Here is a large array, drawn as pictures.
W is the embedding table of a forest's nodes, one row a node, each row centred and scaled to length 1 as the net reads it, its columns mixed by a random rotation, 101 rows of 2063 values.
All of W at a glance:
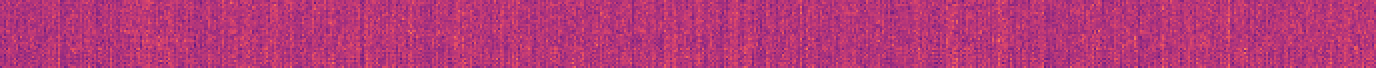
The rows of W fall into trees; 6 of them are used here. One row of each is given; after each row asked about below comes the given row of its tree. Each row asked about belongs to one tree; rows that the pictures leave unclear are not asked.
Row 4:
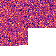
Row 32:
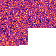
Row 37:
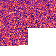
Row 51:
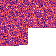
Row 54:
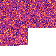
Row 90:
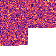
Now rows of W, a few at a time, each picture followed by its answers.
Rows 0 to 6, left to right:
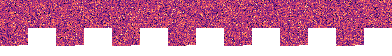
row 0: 37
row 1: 4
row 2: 32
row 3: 37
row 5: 4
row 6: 90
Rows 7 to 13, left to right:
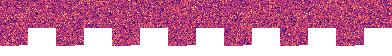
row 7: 32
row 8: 90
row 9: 54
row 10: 4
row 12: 32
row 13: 4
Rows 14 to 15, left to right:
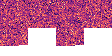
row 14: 54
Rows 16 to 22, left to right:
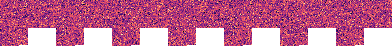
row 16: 37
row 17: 32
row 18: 32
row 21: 54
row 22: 37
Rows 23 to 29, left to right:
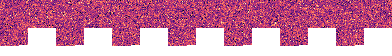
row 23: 32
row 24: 90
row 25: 4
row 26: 37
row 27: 4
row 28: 51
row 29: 37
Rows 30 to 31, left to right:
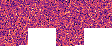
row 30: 32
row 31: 37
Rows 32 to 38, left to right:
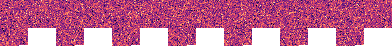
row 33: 37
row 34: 32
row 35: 4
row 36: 54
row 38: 32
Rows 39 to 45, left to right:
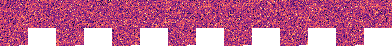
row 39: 32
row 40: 54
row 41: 37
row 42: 37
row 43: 90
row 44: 32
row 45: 37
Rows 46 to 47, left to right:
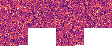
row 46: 4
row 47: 37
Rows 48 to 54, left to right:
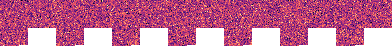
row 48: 37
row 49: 4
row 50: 37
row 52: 32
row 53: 4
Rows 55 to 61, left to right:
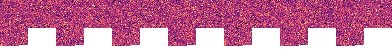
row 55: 54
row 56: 51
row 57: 54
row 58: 4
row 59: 54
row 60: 4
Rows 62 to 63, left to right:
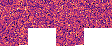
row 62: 4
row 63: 4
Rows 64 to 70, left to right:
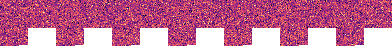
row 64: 51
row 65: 54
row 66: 54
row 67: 4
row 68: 54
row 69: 4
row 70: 90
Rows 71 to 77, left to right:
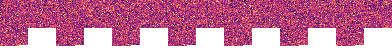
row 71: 54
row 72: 90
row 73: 90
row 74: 90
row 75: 32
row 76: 37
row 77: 54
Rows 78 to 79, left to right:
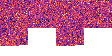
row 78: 32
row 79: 90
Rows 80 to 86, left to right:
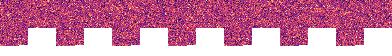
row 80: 90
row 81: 37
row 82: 4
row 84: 90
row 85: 51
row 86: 37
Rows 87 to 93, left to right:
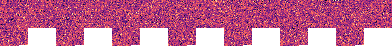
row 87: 32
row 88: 32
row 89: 32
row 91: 4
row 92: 54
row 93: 32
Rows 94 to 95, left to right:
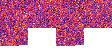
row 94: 32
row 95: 32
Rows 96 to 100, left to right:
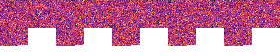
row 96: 37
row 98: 4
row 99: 54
